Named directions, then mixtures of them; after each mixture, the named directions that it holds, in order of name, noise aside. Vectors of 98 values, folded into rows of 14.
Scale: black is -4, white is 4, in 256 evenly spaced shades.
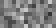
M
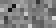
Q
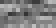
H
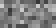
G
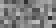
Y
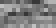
H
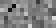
Q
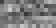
G, H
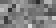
H, Q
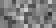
M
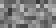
G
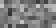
G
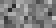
M, Q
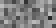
Y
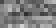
G, H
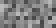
Q, Y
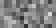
M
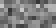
G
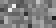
Q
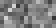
M, Q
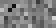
Q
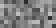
Y
